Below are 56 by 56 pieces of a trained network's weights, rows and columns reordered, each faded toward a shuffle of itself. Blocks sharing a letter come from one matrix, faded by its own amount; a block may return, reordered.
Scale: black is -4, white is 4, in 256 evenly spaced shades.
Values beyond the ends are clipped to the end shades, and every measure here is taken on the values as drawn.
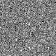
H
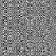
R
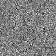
H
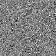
H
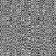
R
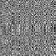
R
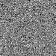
H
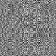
R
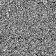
H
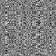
R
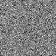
H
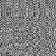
R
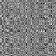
R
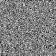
H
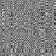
R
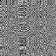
R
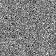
H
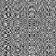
R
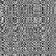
R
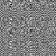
R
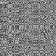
R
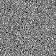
H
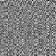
R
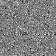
H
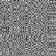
R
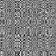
R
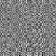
R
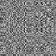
R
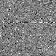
H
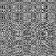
R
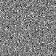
H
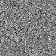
H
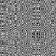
R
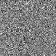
H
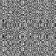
R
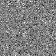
H
